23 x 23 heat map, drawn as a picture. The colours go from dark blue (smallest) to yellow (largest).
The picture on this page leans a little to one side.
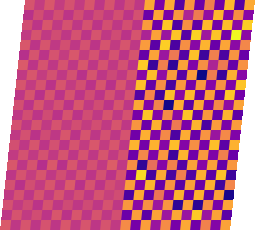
Average level on the scale: 50%. Slope: none. Seam: vertical, 50% of the way across, the left part calmer. Grain: checkered.
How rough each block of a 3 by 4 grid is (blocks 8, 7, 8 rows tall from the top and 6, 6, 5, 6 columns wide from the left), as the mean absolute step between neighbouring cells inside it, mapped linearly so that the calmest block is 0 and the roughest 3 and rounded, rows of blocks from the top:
0033
0033
0033
